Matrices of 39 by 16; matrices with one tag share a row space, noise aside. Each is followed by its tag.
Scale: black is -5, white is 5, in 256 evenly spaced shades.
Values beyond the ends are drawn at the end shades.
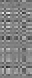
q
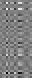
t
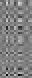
t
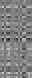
q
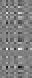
t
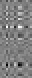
t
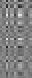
t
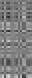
q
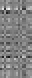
q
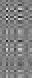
t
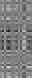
q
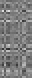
q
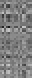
q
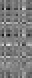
q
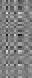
t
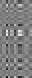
t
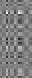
t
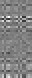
q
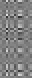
t
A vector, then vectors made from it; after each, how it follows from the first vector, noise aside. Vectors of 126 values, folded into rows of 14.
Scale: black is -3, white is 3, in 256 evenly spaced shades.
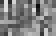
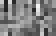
negated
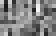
negated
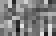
reversed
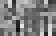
reversed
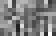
reversed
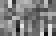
reversed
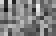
negated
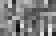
reversed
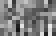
reversed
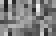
negated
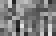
reversed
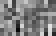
reversed
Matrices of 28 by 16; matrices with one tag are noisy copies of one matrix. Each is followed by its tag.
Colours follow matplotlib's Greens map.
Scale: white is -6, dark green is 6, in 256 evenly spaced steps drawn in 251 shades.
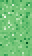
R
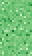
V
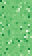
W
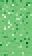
R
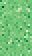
W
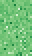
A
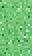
W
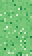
A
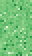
A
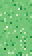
A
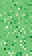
A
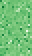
W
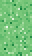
A
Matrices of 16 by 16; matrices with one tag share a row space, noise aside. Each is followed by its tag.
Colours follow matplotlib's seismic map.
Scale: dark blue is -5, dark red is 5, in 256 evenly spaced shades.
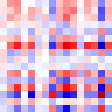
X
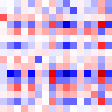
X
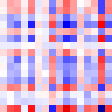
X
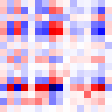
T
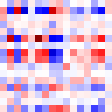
T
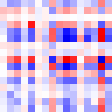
X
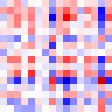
X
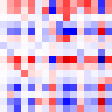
X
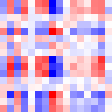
T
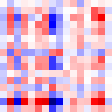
T
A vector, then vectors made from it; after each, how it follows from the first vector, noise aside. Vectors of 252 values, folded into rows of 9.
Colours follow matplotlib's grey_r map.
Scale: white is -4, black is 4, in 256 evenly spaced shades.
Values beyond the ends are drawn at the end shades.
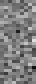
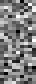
scaled up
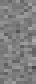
shrunk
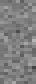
shrunk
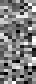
scaled up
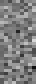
copied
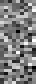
scaled up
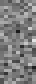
copied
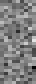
copied
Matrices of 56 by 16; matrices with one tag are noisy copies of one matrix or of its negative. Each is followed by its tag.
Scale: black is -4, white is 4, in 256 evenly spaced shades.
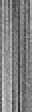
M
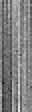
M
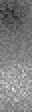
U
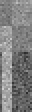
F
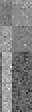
F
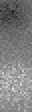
U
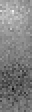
U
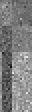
F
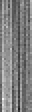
M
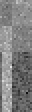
F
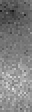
U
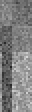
F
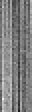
M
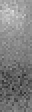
U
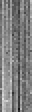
M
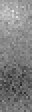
U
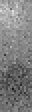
U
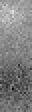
U
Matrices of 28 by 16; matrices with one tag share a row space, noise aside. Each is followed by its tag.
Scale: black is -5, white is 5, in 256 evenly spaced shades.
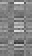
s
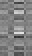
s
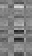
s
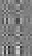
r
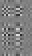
r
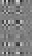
r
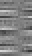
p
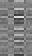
s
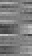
p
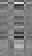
s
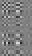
r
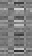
s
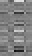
s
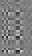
r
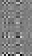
r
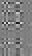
r
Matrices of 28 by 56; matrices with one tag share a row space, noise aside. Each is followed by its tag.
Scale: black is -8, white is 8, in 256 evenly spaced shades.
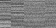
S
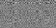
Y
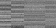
S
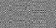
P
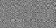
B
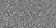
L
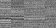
S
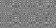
Y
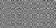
B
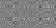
Y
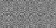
L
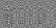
L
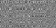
P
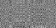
P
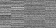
S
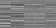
S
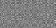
B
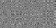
B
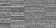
S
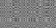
Y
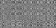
B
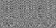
L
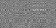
P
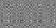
L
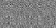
L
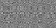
L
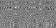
Y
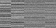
S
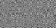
B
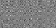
L
